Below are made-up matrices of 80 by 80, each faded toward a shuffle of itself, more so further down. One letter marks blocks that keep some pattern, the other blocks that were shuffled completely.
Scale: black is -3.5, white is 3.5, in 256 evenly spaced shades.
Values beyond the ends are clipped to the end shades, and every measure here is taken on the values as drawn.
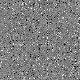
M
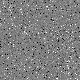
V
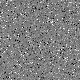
V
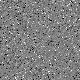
V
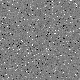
V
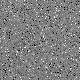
V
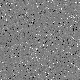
V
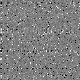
M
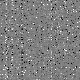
M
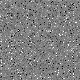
M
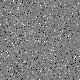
V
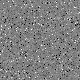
V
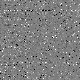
M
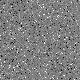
V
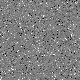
V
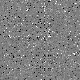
M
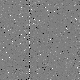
M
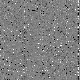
M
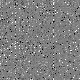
M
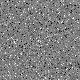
V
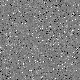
V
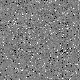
M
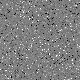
V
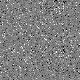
M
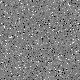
V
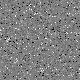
V
